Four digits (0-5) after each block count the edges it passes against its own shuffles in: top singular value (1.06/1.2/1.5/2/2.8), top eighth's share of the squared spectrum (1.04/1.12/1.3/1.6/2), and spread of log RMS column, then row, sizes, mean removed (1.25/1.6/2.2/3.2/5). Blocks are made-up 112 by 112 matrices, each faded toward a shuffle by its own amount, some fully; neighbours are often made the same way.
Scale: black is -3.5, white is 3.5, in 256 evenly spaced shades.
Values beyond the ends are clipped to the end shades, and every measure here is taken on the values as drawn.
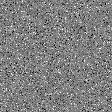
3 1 0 0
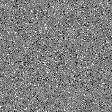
3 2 0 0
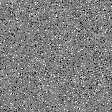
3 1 0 0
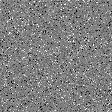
0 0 0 0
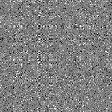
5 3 2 2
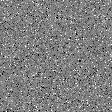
0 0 0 0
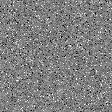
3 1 0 0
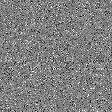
3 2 0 0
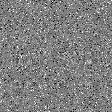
3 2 0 0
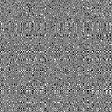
5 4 3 3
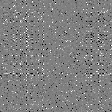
5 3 2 2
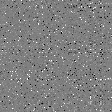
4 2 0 1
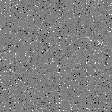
4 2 1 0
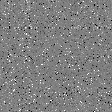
3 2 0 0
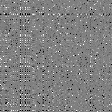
5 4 2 2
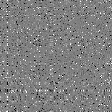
4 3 1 1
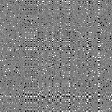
5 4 3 3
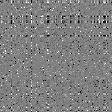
5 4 2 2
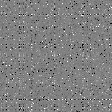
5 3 2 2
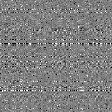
5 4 2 4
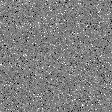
2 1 0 0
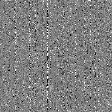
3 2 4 0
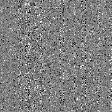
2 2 3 0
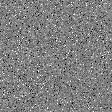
0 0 0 0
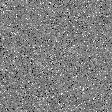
0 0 0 0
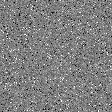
0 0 0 0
